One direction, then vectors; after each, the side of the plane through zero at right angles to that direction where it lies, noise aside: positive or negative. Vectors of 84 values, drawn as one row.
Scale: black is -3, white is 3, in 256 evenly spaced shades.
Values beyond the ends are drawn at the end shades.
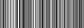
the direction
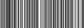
negative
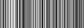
positive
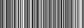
negative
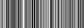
negative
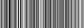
negative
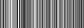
positive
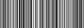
positive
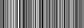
positive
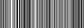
positive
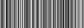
negative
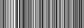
positive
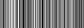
positive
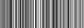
positive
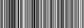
negative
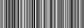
negative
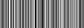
positive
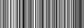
positive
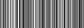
positive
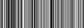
negative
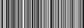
negative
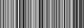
positive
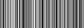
positive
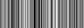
negative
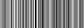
positive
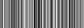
negative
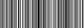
negative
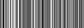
positive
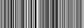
positive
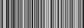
negative
